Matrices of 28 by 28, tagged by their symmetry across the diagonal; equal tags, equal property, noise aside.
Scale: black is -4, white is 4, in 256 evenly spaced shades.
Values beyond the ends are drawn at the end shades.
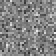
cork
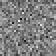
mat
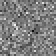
cork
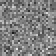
cork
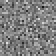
mat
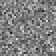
cork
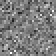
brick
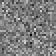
cork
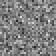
mat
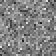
brick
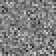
mat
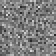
cork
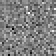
mat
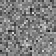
brick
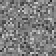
brick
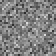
brick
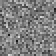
mat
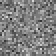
cork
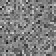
brick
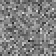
mat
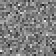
cork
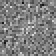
brick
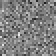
mat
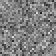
brick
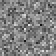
brick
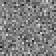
mat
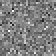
cork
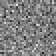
mat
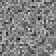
brick
